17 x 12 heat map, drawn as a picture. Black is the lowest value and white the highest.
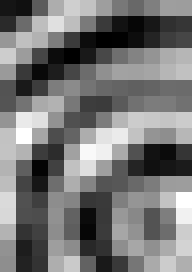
Rings: centred on the bottom right. Odd rows or columns: none. Mirror symmetry: none.
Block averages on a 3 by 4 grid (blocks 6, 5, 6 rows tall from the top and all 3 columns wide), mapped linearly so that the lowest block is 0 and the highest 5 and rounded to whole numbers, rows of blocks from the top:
1102 | 4341 | 1215
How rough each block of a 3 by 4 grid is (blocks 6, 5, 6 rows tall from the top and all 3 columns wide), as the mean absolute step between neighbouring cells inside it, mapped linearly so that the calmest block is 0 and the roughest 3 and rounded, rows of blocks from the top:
3 2 1 1 | 3 2 3 1 | 1 1 0 1
